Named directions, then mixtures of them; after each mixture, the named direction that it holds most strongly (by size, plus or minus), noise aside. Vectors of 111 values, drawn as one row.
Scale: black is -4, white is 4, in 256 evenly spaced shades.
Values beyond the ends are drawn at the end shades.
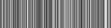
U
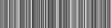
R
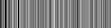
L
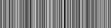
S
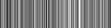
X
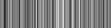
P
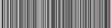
U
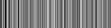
L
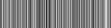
U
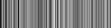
L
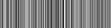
S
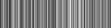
X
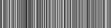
S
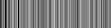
L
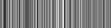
P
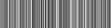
R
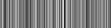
S
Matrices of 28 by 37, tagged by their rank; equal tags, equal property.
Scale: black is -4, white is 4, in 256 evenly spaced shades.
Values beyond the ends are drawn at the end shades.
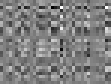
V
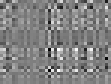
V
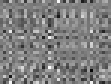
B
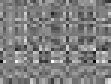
B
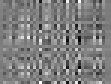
V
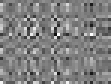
V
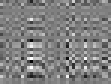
V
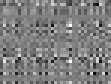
B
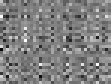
B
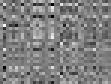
B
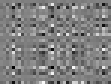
V
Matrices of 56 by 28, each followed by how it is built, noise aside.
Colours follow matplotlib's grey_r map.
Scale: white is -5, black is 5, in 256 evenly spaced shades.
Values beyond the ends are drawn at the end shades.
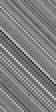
Toeplitz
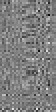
low rank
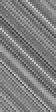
Toeplitz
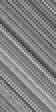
Toeplitz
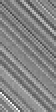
Toeplitz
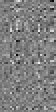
low rank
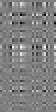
low rank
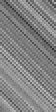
Toeplitz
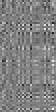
low rank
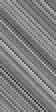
Toeplitz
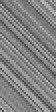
Toeplitz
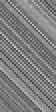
Toeplitz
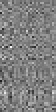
low rank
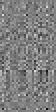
low rank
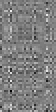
low rank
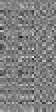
low rank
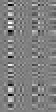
low rank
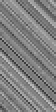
Toeplitz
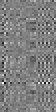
low rank
